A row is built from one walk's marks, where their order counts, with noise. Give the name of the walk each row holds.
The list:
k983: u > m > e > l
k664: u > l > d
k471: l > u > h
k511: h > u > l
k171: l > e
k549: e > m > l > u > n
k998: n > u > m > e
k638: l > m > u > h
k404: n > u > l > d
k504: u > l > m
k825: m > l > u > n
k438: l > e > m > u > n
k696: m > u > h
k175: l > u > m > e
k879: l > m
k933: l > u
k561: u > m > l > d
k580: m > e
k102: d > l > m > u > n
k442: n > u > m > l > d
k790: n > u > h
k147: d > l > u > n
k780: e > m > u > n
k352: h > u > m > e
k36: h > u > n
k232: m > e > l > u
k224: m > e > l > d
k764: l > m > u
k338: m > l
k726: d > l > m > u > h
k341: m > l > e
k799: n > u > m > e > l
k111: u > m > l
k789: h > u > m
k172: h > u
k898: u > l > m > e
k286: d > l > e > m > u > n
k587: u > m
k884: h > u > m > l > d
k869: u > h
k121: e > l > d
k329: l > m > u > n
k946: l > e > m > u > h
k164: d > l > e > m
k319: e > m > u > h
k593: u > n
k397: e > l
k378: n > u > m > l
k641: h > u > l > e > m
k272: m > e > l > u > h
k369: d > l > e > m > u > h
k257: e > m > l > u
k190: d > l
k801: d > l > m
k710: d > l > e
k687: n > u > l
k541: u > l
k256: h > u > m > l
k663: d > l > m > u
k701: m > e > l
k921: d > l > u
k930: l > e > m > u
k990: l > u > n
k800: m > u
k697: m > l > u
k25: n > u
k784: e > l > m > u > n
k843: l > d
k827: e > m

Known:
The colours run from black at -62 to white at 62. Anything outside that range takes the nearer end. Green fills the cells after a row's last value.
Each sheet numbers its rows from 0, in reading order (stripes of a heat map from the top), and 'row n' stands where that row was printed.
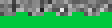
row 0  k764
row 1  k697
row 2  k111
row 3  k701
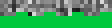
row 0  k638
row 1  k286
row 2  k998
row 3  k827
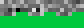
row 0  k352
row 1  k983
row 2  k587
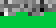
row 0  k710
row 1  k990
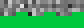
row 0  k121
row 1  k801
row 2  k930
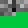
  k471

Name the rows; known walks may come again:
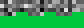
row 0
k790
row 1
k696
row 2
k319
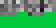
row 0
k257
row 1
k329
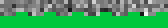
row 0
k930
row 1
k338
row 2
k471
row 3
k687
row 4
k397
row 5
k710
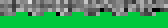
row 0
k764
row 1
k102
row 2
k147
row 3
k789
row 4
k697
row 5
k36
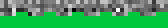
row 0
k799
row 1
k921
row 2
k641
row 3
k175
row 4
k561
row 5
k933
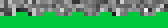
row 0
k378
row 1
k801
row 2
k541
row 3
k272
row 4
k190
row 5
k224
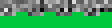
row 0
k111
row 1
k990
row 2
k780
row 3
k884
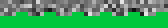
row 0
k587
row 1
k25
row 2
k701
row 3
k341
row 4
k404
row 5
k164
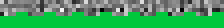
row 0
k369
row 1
k638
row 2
k664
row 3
k352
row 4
k983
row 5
k784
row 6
k825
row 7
k998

